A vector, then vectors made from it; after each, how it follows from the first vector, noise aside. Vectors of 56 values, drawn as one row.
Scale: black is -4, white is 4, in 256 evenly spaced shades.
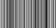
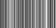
negated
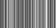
negated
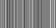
partly zeroed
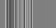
partly zeroed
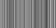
shrunk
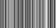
negated
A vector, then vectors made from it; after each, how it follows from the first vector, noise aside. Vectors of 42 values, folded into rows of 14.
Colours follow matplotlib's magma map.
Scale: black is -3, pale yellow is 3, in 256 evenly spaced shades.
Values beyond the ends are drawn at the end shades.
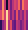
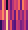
copied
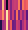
copied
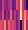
reversed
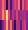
copied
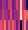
reversed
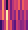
copied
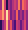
copied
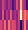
reversed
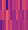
shrunk
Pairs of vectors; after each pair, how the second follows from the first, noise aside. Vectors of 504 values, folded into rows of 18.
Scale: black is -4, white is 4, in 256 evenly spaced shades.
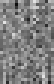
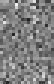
sign-scrambled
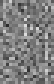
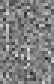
reversed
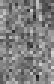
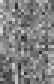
reversed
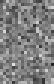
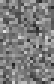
sign-scrambled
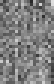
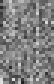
reversed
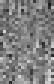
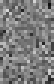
sign-scrambled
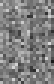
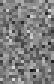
sign-scrambled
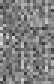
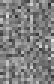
reversed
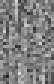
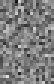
sign-scrambled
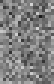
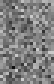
reversed
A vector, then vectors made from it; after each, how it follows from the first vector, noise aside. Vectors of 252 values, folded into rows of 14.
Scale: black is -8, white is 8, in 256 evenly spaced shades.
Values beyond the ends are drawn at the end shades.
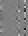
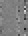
sign-scrambled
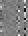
scaled up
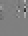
partly zeroed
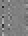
reversed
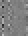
reversed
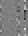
sign-scrambled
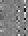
scaled up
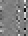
scaled up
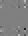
partly zeroed
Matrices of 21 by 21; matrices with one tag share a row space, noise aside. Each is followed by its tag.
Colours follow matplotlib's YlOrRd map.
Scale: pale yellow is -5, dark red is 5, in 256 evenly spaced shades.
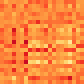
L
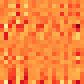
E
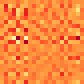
E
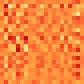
E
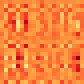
E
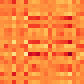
L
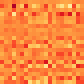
L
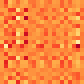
E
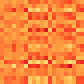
L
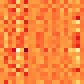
E
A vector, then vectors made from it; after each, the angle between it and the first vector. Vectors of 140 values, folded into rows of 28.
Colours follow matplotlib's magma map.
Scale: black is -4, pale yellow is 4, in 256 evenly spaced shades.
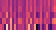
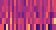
nearly parallel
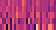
nearly opposite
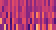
nearly opposite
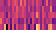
nearly opposite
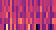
nearly parallel
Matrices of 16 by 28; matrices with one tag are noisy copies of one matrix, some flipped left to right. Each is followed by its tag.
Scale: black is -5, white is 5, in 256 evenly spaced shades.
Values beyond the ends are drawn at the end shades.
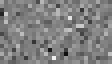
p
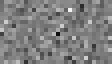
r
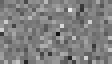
r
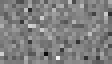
p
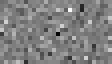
r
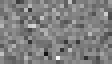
p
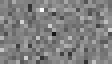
r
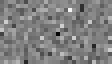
r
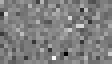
p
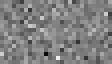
p
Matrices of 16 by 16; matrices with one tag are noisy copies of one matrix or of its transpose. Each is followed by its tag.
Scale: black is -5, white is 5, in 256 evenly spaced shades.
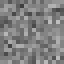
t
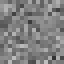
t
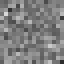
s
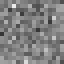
s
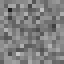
s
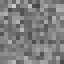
s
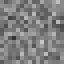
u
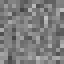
t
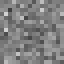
s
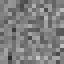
t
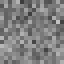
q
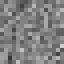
t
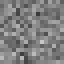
u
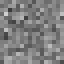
s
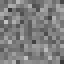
s
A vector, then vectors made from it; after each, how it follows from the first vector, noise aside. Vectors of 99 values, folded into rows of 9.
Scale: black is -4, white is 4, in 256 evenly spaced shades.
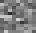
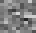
reversed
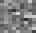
reversed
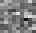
reversed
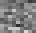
wrapped around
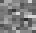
reversed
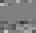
partly zeroed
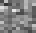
wrapped around
